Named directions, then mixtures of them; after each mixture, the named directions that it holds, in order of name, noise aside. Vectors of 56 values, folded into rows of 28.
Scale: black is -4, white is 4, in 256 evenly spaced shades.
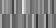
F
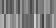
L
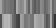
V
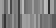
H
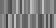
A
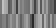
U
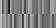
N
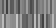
L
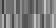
L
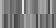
F, H, N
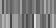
F, L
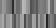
F, L, V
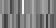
A, F, H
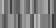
H, U, V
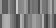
U, V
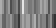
F, H, V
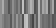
H, N, U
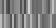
N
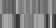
V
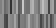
A, H
